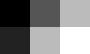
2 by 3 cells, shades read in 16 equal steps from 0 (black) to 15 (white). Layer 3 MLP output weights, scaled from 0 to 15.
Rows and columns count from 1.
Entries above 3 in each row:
2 2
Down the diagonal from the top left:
0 11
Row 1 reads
0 5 11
